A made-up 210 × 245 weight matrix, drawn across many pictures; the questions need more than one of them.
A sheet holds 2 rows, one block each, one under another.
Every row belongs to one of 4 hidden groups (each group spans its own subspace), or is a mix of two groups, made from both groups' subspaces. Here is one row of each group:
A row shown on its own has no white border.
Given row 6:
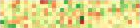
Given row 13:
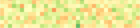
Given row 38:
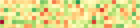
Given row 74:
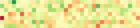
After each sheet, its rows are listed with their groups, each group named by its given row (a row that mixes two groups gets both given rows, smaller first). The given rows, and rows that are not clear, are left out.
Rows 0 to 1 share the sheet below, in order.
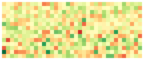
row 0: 6
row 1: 38
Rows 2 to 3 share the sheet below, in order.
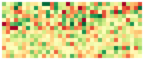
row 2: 6
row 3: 38
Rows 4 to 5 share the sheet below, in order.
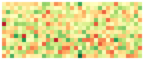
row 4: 38
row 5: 13
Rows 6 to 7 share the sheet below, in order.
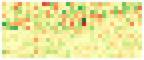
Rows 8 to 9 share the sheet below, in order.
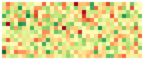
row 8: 74
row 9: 38
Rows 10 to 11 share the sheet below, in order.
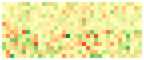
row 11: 6 and 74
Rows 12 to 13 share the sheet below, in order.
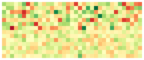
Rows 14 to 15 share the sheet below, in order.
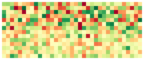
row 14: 13
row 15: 6
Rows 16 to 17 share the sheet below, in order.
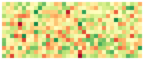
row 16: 74
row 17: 13
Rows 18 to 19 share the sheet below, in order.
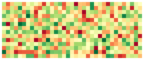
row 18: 74
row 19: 38
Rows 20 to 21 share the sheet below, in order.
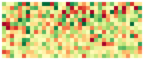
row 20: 6
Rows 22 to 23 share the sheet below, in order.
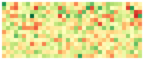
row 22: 13
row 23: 13
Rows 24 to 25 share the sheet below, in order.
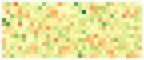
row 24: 74
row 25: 13
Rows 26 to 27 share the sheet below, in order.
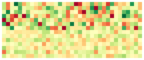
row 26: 74
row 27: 38
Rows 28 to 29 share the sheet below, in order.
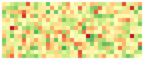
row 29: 13
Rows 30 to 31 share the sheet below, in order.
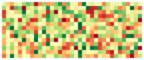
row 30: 13
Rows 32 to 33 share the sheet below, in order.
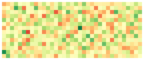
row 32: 13
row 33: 6
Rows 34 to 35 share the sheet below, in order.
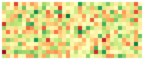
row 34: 13 and 38
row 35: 38
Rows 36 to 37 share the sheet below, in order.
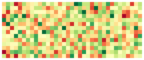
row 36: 74
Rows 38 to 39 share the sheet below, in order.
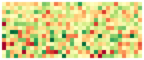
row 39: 74
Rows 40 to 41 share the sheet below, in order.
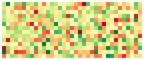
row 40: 38
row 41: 38
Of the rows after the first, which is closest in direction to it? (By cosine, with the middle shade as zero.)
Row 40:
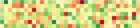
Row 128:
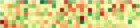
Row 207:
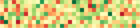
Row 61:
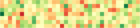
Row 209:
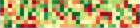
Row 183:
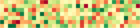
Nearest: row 183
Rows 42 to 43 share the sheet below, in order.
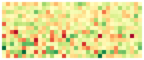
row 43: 74
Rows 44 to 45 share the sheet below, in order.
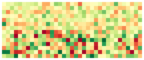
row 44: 38
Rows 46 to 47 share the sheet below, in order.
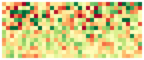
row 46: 6
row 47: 13
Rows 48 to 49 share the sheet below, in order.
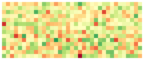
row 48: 38
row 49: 13
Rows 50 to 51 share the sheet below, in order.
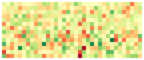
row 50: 6 and 74
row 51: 6 and 13
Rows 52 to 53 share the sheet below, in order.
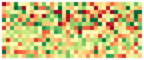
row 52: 13
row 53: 38
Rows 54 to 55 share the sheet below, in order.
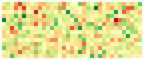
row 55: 6 and 74
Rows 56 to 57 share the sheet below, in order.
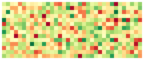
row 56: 38
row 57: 13
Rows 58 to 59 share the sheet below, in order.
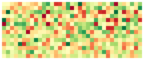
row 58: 38
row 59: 6 and 38
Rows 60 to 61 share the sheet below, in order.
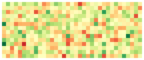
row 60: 38
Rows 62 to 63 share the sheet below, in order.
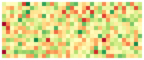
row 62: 6
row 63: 38
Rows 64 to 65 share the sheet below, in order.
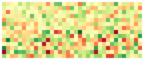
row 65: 38
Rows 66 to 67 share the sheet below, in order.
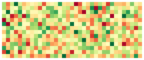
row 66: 74
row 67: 74
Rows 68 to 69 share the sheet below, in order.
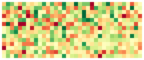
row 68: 74
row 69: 74
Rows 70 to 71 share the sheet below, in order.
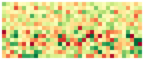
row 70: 13
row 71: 13
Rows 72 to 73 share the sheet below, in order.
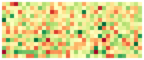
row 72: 74
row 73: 38
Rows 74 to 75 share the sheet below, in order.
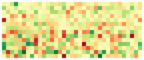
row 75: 74
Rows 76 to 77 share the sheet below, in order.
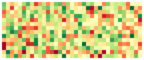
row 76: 13
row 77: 74
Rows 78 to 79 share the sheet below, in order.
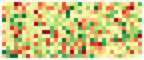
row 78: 74
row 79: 6
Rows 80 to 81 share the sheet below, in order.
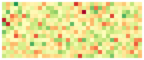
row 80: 74
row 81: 13
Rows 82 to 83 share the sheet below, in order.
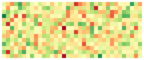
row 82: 74
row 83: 74
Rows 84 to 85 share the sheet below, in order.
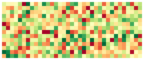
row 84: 6
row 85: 6
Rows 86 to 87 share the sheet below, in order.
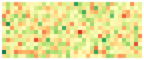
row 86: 74
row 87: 38
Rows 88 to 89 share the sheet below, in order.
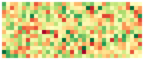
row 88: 13
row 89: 6
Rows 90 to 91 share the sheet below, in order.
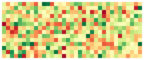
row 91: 13 and 74
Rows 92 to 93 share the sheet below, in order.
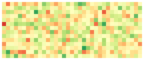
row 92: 38
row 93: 6 and 74
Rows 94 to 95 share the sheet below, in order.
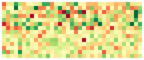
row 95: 74
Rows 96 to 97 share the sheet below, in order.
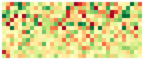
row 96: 74
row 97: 6
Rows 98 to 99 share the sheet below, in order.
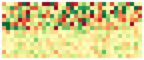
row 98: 6
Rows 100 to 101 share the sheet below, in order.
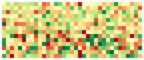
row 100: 38
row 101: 13
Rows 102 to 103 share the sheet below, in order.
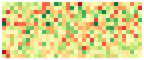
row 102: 38
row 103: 6
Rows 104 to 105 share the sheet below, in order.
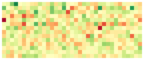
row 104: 74
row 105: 13
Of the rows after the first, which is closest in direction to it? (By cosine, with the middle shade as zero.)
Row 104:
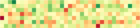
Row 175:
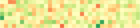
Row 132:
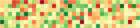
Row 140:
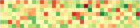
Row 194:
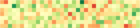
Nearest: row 194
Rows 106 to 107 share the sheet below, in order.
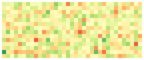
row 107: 38
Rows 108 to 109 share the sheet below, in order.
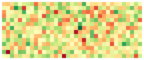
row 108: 13
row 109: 74
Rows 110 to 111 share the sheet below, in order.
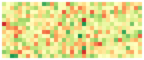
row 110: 6
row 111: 6
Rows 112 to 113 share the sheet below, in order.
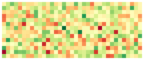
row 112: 74
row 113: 38
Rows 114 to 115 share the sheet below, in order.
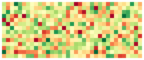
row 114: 74
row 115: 38
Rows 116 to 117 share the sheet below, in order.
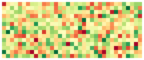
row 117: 38
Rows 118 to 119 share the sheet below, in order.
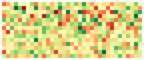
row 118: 13
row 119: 38
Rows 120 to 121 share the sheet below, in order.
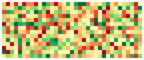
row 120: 38
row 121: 74
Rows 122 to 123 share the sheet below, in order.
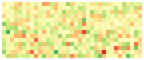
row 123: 38
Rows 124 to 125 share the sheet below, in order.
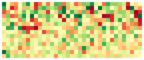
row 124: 13
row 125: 6
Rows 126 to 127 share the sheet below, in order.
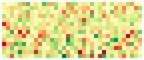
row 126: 6
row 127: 74
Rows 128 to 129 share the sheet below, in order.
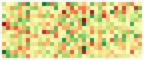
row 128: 6
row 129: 6
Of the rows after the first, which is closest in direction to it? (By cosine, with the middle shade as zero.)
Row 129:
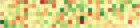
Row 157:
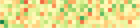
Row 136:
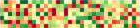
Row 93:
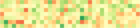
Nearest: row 157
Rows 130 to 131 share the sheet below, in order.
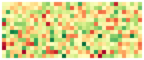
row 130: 38
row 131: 74
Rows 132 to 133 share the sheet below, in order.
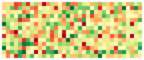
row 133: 74
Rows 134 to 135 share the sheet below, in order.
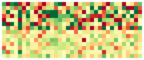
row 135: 74
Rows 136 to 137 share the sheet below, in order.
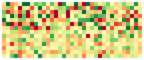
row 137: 6 and 74
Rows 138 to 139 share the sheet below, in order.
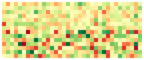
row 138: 38
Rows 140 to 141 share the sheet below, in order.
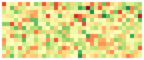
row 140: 6 and 13
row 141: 13
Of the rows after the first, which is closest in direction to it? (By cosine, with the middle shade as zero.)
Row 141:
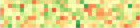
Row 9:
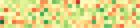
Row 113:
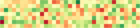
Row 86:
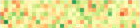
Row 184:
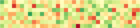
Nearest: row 113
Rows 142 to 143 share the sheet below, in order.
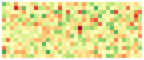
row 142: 13
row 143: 38
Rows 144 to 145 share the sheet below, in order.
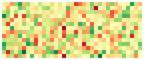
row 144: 74
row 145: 74
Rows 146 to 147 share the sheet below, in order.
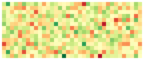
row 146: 38
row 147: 74
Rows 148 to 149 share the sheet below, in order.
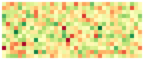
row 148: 74
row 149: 74
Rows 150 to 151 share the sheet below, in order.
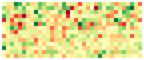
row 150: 74
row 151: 74
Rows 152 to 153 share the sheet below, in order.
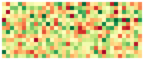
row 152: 38
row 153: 38
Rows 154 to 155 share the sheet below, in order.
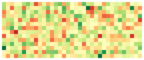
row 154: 13
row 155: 74
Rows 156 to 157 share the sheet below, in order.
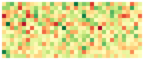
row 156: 74
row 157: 6
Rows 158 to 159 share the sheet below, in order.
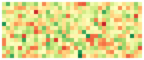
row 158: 38
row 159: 13
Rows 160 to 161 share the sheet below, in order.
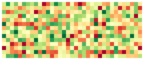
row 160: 38
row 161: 74
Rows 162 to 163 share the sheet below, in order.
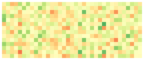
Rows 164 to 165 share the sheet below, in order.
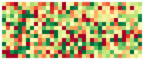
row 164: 74
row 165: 6
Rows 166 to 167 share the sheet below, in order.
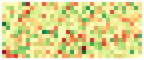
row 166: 6
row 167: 6
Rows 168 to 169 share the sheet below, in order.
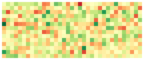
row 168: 38
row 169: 6
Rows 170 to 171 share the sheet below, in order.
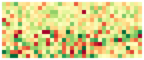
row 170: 74
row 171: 6
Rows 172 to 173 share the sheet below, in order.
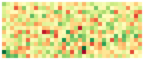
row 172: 13
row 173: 6
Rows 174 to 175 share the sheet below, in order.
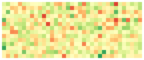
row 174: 38
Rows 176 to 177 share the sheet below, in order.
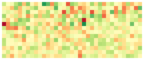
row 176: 6
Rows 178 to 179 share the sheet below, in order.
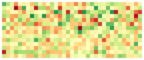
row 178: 13
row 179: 38
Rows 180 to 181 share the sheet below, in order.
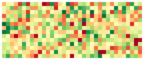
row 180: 6
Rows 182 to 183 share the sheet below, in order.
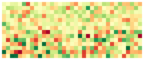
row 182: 6
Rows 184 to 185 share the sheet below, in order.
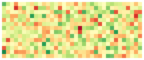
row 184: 13
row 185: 38
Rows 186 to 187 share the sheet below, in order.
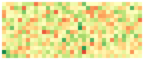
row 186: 13
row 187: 6
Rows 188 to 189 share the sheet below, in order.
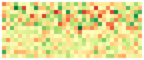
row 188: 13
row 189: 38
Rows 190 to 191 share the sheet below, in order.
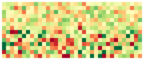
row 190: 13
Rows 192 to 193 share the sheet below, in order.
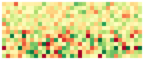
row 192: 38 and 74
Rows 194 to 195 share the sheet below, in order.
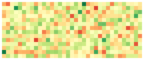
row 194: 13 and 38
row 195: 38
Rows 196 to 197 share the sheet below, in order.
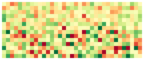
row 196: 74
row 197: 38
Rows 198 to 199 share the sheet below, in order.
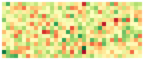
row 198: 38
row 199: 6
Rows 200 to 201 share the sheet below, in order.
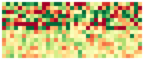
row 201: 13
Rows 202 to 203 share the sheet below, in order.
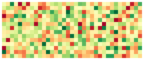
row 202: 74
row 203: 38
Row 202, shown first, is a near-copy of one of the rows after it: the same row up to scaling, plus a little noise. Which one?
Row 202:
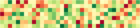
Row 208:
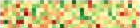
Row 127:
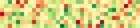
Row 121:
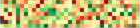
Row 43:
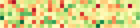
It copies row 127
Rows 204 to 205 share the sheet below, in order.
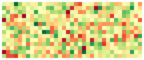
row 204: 74
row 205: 6
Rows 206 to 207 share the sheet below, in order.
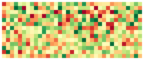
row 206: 13
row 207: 74
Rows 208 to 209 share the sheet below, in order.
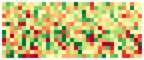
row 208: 74
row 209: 13
